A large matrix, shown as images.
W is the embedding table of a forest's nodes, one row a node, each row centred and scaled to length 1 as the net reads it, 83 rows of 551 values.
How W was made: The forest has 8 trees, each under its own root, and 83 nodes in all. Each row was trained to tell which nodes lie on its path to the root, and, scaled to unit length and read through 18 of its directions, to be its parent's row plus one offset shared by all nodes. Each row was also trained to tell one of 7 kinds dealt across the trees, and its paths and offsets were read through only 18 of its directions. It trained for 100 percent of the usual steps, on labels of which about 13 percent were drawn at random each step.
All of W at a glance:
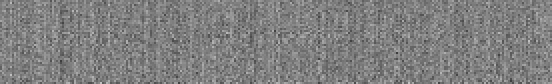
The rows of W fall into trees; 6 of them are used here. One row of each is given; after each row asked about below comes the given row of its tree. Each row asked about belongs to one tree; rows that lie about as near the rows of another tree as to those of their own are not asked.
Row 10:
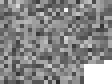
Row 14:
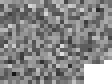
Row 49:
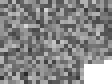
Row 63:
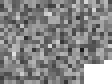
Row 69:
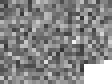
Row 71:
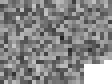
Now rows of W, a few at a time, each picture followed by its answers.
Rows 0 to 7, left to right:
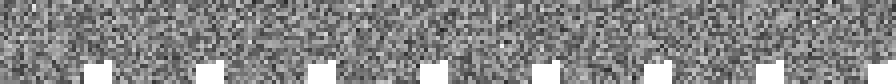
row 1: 10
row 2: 10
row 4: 14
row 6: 10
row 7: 63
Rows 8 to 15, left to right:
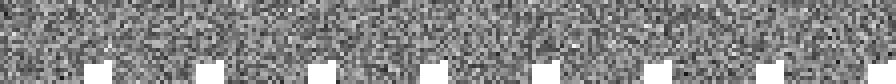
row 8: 71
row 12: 69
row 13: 49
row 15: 63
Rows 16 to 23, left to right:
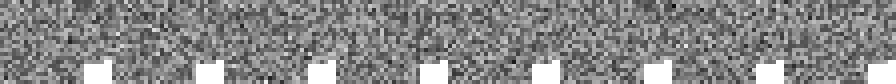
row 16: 49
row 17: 14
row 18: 14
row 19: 69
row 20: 49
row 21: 49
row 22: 14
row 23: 69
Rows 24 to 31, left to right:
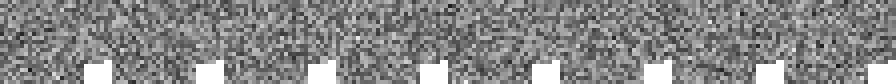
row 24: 49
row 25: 69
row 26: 69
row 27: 14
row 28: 49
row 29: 63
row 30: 10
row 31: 10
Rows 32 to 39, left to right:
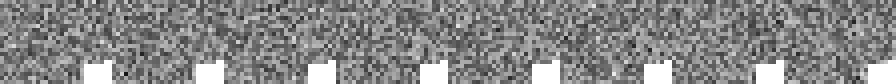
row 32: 14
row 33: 14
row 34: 10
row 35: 63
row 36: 49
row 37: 14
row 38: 63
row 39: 69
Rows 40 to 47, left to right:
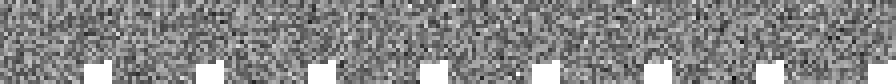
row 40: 14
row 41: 14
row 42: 49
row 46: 71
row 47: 14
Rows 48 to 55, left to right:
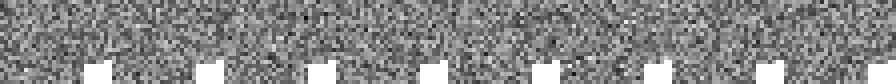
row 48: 10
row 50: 69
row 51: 10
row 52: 49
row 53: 49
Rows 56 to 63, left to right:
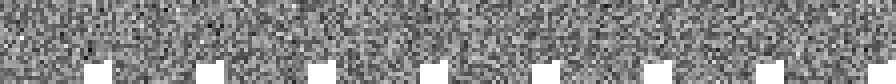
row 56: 63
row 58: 14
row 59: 49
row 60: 10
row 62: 10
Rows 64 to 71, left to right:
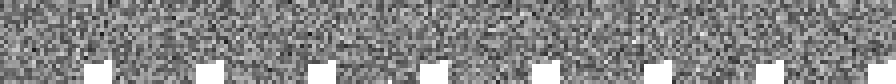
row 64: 63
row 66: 10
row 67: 10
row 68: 10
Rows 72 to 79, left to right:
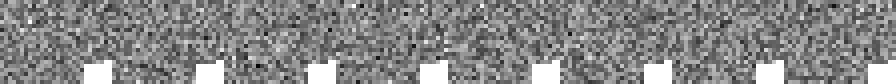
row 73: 10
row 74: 49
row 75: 10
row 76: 63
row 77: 49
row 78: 71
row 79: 63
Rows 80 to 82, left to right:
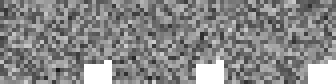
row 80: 14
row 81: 14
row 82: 71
